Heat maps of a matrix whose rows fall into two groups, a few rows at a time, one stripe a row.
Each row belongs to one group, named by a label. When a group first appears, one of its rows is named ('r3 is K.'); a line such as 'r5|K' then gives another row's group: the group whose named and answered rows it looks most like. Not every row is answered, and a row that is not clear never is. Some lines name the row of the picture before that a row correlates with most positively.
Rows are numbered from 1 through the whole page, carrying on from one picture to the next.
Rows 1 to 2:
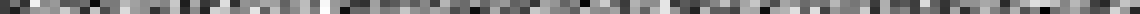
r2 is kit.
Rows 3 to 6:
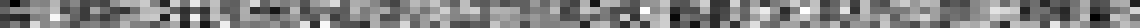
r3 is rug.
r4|rug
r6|kit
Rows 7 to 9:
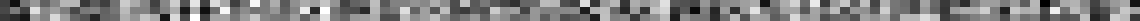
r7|kit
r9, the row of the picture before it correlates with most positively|5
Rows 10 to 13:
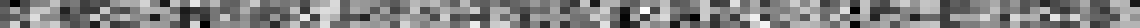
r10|rug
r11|rug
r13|rug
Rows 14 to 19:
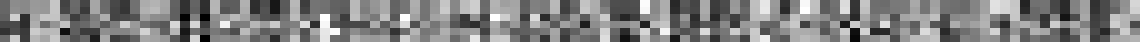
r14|rug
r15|rug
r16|rug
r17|kit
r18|rug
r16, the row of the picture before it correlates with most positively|13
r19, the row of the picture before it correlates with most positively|13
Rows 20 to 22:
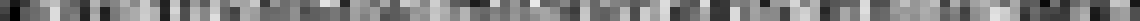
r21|rug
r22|rug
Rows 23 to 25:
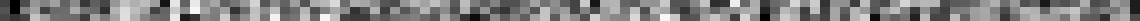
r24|kit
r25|kit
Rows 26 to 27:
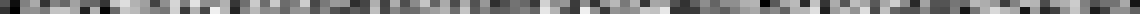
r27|kit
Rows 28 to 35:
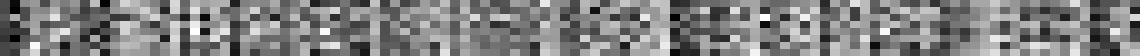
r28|kit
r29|rug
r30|rug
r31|kit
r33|rug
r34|kit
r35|kit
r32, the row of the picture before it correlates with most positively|27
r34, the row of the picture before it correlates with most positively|26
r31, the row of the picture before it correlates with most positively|26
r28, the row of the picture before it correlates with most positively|27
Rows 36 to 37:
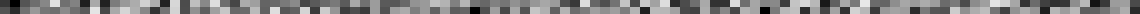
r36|rug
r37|kit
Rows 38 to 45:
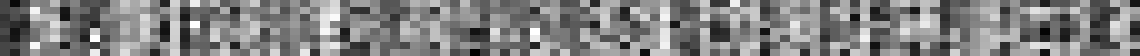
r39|kit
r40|rug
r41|rug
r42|rug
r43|rug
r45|kit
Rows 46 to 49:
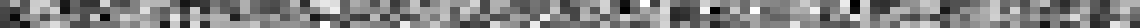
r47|rug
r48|kit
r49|rug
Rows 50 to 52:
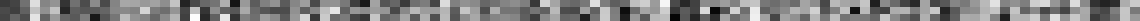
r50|kit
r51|rug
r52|kit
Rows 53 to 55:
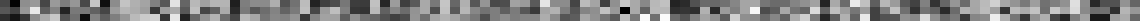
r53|kit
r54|kit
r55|rug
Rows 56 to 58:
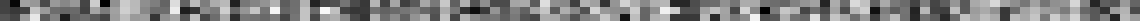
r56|kit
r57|kit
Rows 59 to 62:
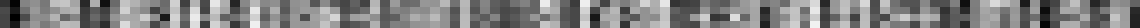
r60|kit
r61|rug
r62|kit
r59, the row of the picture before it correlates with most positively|56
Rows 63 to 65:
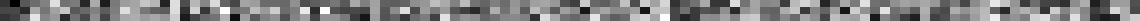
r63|rug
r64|kit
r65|kit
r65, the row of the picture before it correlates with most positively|59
